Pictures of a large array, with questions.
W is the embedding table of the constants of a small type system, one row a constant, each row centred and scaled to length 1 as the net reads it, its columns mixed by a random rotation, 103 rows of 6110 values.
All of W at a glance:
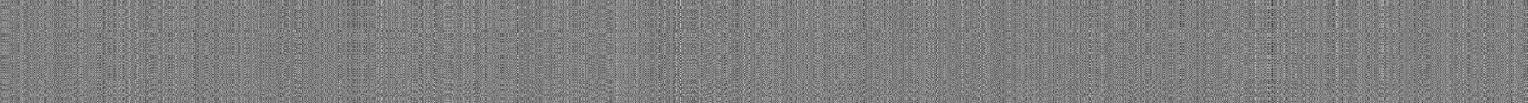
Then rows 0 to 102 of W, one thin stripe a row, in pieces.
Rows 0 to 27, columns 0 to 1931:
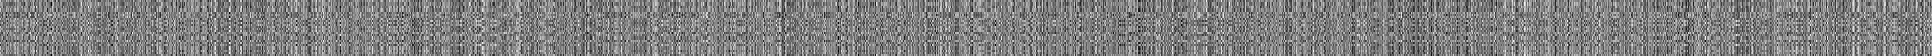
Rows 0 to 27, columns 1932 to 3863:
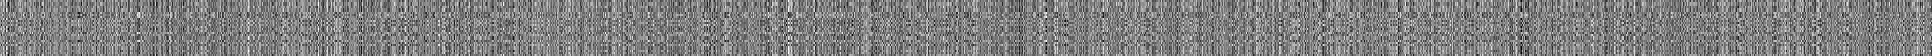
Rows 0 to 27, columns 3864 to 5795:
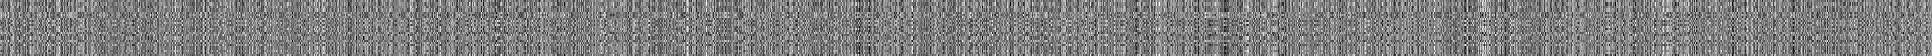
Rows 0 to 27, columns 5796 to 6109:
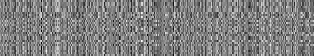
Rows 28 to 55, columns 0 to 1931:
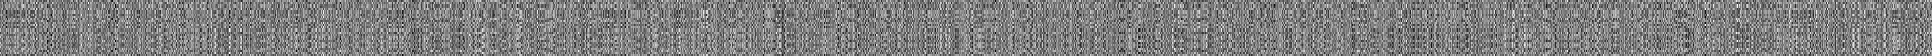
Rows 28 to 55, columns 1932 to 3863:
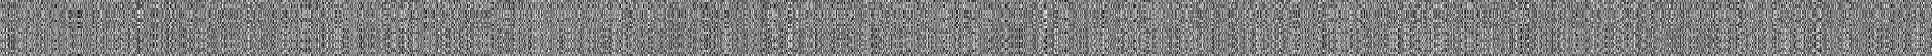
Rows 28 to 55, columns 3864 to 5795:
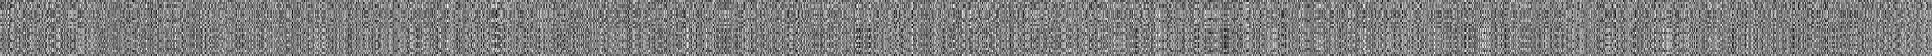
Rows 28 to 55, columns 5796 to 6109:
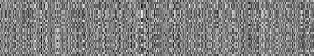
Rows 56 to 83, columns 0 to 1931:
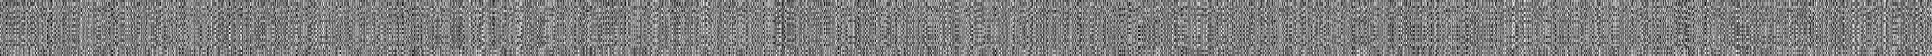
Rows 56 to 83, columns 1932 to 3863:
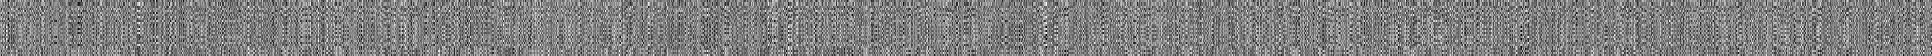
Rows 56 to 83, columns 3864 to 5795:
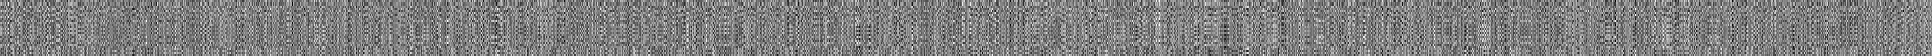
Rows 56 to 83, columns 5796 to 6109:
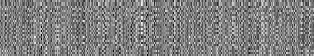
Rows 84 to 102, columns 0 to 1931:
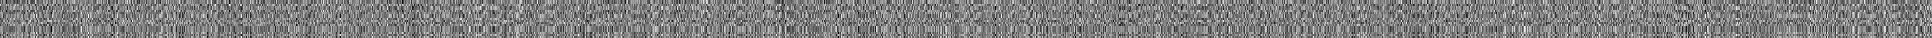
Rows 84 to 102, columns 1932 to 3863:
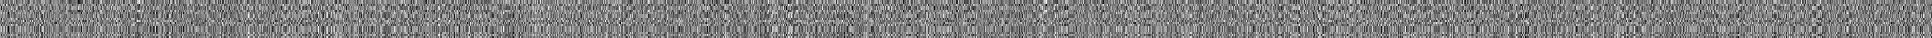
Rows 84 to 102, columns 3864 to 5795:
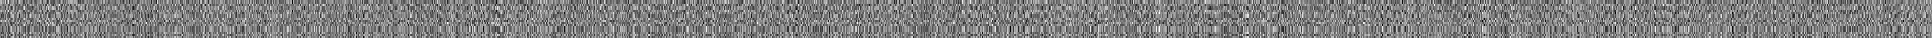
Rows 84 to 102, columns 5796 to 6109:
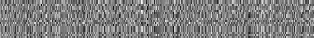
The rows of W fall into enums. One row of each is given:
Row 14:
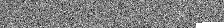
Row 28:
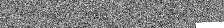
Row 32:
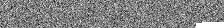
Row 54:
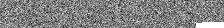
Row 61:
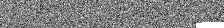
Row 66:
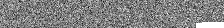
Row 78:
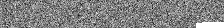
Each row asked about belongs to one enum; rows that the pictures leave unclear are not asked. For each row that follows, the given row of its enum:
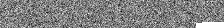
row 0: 54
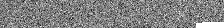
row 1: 14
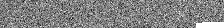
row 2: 14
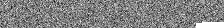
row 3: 32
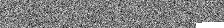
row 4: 54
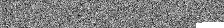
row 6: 78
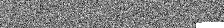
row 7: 61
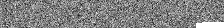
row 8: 78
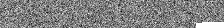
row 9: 54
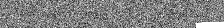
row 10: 28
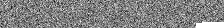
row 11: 32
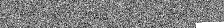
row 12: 28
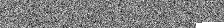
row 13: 54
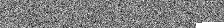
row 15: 54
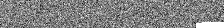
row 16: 61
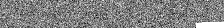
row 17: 28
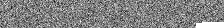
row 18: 32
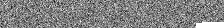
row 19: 32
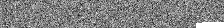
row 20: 78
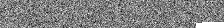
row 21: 54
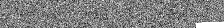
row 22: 28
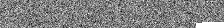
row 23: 54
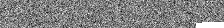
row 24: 54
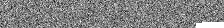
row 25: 32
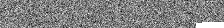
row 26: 54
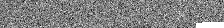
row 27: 14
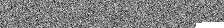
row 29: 32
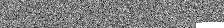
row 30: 66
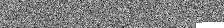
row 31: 66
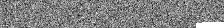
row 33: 78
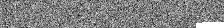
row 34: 78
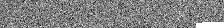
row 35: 14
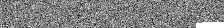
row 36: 78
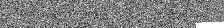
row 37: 28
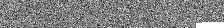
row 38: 66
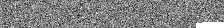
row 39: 78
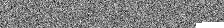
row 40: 32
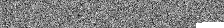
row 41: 78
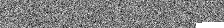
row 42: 54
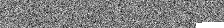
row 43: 54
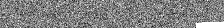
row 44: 28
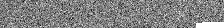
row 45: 14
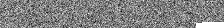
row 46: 54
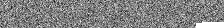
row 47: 32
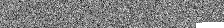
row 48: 66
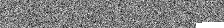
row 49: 54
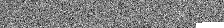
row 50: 14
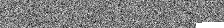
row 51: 54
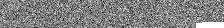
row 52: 66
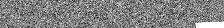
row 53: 28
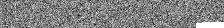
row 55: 78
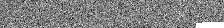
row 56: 14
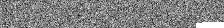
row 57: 78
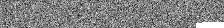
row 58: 78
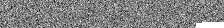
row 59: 32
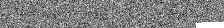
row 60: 28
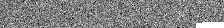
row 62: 14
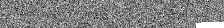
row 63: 28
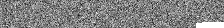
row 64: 78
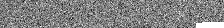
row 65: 14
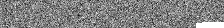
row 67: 78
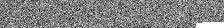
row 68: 14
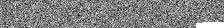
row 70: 78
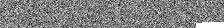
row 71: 54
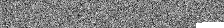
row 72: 78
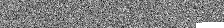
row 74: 66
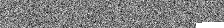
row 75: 54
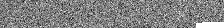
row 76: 14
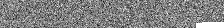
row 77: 66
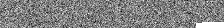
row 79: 54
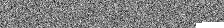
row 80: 32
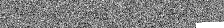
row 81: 28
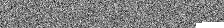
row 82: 32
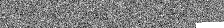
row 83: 28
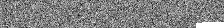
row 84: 78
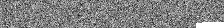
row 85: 78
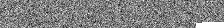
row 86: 54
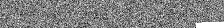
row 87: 28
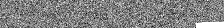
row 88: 28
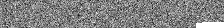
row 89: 78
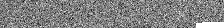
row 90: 14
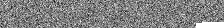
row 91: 32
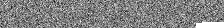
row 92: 32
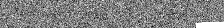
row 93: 28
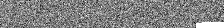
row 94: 61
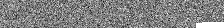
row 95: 66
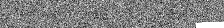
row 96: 28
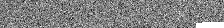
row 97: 14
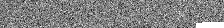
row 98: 14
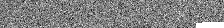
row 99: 14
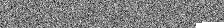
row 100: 32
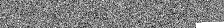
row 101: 28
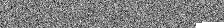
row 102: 32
